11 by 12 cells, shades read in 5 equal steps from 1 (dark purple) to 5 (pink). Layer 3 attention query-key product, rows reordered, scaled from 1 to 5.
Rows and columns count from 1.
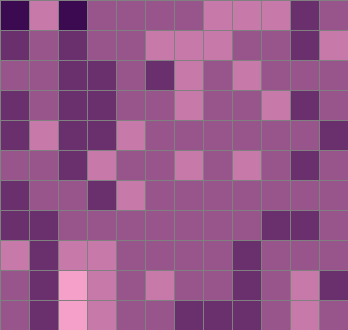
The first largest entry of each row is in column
2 6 7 7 2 4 5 3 1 3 3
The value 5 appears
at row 10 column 3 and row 11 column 3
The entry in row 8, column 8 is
3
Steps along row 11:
down up down down same down same same up up down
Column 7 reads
3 4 4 4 3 4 3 3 3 3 2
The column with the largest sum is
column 7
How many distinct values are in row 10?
4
